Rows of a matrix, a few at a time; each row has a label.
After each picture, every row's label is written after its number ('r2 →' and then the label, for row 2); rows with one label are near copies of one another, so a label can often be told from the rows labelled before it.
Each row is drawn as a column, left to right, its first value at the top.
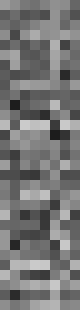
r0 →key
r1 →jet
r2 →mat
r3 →mat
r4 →mat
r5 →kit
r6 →key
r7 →mat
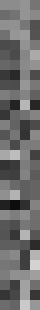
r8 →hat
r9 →hat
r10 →kit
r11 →jet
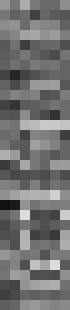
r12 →hat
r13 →hat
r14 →key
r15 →mat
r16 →mat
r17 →mat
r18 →key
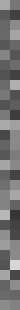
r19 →key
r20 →mat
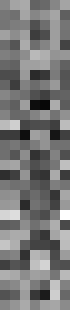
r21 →key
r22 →key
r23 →kit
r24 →jet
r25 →jet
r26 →kit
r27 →key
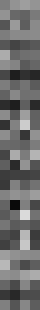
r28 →jet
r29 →hat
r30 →key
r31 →hat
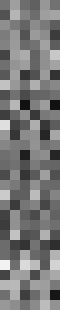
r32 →mat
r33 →kit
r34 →jet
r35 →mat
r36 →kit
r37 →jet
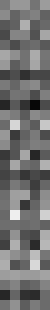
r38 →jet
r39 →key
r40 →hat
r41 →jet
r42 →key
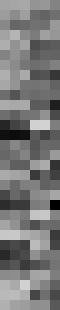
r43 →kit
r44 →kit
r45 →kit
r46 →key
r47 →key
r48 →hat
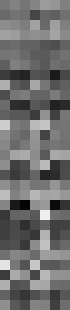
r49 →mat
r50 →hat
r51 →hat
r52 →mat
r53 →key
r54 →hat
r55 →hat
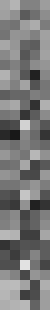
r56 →kit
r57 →kit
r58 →mat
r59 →hat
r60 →kit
